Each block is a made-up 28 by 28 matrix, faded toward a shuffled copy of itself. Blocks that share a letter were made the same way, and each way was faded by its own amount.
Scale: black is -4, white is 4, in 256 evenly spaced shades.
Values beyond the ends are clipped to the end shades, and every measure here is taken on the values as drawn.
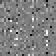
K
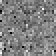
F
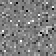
K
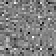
F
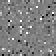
K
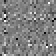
F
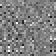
F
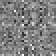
F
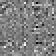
F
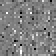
K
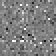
K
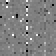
K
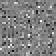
K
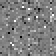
K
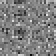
F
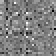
F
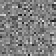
F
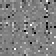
K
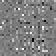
K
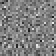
F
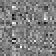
F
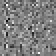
F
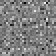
F
